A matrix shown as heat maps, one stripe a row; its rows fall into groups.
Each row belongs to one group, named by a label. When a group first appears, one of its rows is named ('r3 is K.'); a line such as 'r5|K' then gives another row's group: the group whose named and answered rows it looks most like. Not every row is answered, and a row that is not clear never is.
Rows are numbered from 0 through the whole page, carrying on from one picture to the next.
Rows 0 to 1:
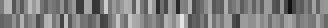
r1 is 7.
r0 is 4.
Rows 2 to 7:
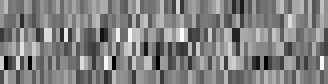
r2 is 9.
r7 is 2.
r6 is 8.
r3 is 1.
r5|4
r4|7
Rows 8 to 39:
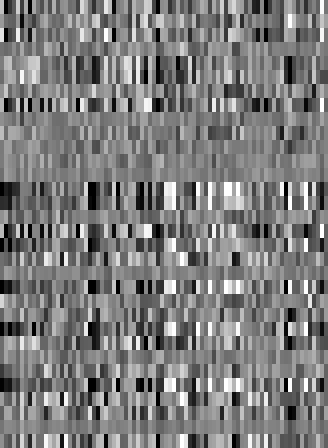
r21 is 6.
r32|4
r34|7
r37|4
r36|7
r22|6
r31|6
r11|7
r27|2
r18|4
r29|9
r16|1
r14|9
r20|2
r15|8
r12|4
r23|9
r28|6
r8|8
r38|4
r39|7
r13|4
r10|8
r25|6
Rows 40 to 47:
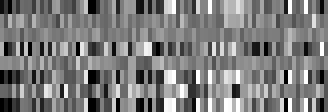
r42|1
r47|6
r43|8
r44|2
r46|7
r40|6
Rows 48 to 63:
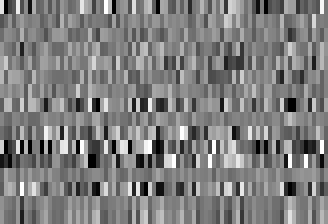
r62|1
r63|1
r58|8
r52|9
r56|1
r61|4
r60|2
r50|4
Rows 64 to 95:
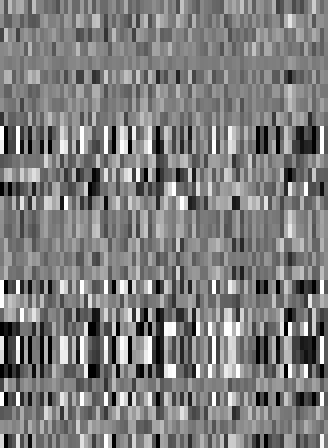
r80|1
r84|8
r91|2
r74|8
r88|8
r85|9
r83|9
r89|8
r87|6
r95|8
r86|4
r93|7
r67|2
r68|1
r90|6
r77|6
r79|1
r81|9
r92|8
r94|2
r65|1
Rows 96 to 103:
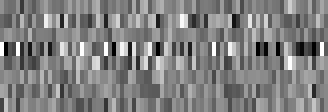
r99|8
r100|1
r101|2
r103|2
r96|1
